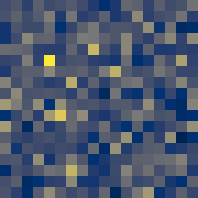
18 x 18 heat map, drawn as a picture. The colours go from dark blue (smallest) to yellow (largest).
The middle left is the ninth with the highest average. There is no overall slope. The grain is fine, like static. On average the colour sits 30% of the way up the scale. No regular stripes run through it.
